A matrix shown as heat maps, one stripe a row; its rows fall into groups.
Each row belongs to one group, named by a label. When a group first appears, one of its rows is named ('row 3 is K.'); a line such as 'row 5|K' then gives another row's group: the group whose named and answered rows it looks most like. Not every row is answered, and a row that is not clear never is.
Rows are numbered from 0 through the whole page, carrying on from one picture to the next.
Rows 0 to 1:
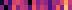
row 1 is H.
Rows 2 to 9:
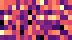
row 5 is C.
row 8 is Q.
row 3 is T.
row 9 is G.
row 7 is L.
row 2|C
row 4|H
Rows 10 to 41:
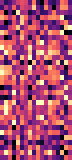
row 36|Q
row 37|L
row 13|T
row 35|L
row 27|H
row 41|L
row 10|G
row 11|G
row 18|C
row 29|H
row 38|G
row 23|Q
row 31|Q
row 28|T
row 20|C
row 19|Q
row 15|L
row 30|C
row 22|H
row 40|Q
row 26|C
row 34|T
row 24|Q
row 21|Q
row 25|T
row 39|L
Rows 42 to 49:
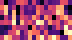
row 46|C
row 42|G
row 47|H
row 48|L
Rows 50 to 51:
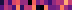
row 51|G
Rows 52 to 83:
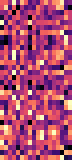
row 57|H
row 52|T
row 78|C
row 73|L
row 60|H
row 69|G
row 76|H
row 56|Q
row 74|Q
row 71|T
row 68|H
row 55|H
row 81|T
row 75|C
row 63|T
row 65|L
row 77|Q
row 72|L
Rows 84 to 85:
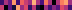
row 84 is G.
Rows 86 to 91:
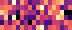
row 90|H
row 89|T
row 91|C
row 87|C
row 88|T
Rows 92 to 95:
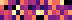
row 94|C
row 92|T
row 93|G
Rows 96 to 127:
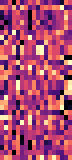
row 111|T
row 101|H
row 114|L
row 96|L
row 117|T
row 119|Q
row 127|C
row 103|Q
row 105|C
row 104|G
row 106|C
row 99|H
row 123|G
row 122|L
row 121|Q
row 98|H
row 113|L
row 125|H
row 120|Q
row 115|Q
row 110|C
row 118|L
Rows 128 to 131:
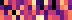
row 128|G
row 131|C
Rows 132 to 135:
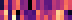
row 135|T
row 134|T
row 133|H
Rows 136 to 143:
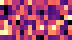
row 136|Q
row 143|G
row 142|Q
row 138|G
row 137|H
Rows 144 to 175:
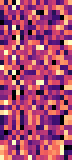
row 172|T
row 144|L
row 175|Q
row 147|L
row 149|T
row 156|G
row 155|T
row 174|T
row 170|H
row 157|Q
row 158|T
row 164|Q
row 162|G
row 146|G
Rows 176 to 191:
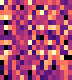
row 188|G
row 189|G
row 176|Q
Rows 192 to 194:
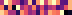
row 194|T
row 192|C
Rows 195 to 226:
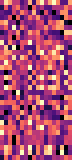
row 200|T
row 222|L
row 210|C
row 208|Q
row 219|Q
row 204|T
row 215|C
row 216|H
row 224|Q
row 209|H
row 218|L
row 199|T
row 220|C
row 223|L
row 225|Q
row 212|C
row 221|Q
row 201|L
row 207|Q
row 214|L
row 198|L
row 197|G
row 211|H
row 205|C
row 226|H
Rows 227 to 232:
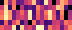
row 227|G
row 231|H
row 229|Q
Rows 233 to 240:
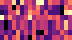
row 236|Q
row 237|H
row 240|H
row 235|L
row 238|H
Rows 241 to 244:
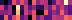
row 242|G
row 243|G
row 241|H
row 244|H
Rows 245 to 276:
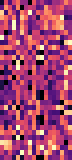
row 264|G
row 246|G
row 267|L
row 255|G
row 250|T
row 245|H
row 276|G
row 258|L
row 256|C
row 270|L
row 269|G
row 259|H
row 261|H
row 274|C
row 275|Q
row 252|Q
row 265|L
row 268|G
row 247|Q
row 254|C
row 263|G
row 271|C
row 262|H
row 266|T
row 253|L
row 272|G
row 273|Q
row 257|G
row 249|T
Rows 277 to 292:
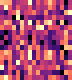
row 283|H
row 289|L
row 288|Q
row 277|Q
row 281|Q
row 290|Q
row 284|H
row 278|Q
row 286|L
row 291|L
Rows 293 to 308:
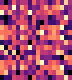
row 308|H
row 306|T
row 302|Q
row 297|G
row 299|C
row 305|C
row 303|T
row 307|T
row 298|T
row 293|H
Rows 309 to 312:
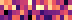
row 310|C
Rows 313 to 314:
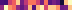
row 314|C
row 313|L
